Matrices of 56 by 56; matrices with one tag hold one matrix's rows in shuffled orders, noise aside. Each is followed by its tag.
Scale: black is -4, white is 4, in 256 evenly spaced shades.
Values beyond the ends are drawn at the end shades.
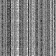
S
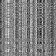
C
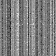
S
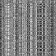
C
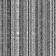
S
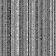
S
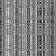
C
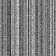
S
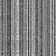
S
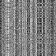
C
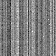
S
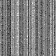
S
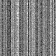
S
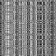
C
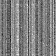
S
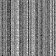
S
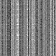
S
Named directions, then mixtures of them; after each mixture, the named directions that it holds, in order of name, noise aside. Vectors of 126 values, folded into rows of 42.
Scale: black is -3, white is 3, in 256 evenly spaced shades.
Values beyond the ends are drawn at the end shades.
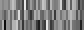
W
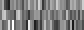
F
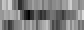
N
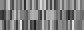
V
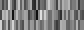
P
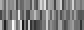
F, V, W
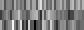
F, V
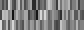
P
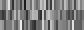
V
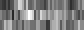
N, W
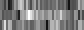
N, P, W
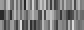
V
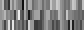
F, W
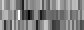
F, N, W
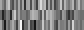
V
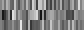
P, V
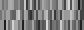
P, W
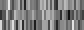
P, V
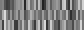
F, W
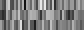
V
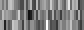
N, P, W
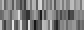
F, N, V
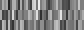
P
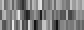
F, N, V
